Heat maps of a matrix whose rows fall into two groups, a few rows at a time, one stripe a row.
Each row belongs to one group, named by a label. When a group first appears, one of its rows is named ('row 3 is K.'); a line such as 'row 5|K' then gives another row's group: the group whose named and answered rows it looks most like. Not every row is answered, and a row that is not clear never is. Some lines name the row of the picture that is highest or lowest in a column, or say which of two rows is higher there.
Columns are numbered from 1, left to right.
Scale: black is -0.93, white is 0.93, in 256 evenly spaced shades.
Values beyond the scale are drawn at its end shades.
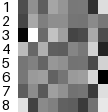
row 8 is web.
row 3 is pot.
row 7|web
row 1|web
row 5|web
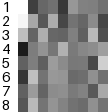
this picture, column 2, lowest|1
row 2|pot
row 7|web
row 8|pot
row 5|web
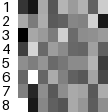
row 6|pot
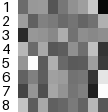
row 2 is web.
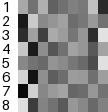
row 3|web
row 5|web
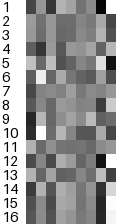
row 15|web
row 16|web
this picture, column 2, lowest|4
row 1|web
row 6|pot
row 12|web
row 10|pot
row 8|web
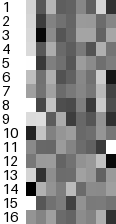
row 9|pot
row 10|pot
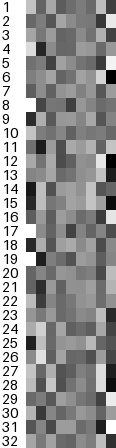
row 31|web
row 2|web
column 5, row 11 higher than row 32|Yes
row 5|web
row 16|web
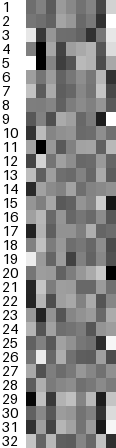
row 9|web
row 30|web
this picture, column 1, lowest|29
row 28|pot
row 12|pot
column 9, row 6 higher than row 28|No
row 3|web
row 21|pot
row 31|web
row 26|pot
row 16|pot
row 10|pot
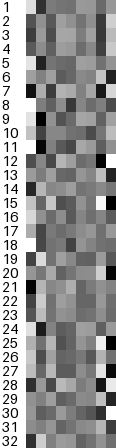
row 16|pot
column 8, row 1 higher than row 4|Yes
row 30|web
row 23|pot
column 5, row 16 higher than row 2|No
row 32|pot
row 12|web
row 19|pot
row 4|web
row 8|pot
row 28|web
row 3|web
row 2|web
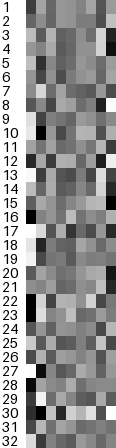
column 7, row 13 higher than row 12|No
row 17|pot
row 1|web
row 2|web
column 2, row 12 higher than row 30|Yes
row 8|web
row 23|pot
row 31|pot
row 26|web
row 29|pot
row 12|web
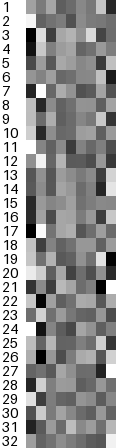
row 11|pot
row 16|web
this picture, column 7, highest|3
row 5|web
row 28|pot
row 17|pot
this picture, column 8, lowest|21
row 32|web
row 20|pot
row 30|pot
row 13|web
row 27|web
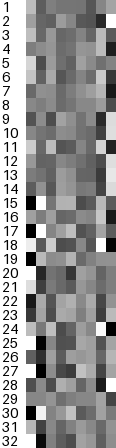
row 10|web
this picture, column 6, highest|27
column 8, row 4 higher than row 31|Yes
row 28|web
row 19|pot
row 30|pot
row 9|web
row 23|web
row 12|web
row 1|web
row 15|pot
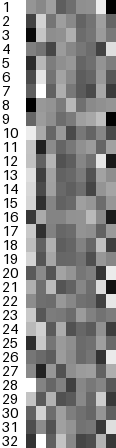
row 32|pot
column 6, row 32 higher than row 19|No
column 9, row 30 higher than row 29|Yes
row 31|web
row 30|pot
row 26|web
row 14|web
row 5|pot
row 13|web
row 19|web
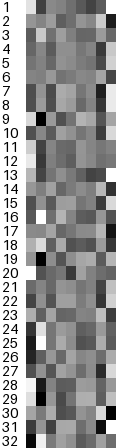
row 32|pot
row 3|pot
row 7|web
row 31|web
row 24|pot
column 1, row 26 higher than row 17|No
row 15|web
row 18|pot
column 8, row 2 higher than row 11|Yes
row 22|web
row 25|pot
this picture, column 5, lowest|20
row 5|web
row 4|web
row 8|web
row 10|web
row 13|web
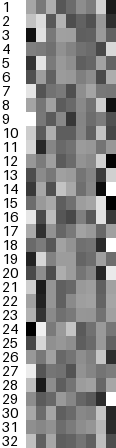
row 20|web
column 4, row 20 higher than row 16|Yes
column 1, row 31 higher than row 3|Yes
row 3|pot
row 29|web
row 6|web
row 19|pot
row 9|pot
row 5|pot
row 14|web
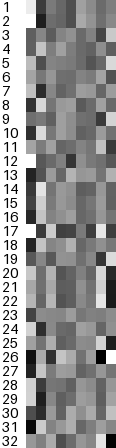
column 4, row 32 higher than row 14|No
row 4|pot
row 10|pot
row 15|pot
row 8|pot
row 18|pot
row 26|web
